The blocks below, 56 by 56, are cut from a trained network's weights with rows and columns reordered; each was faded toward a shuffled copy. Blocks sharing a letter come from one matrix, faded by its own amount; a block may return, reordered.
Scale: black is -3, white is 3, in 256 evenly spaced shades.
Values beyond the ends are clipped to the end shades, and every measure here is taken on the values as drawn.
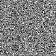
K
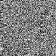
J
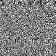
K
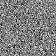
K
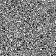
K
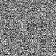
J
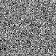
K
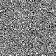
K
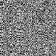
J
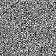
K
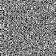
J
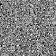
K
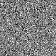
K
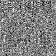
K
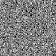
J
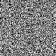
J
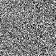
K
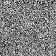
K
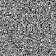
J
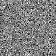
J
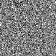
K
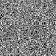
J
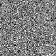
K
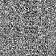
K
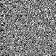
K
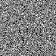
J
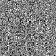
K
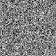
J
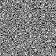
J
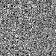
K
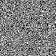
J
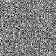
J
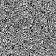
J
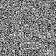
J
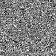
K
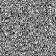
J
